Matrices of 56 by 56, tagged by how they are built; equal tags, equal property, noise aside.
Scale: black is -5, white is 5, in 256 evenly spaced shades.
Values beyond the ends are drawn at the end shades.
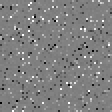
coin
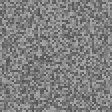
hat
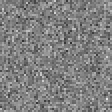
hat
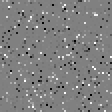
coin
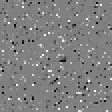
coin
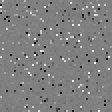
coin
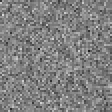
hat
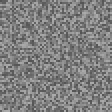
hat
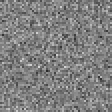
hat
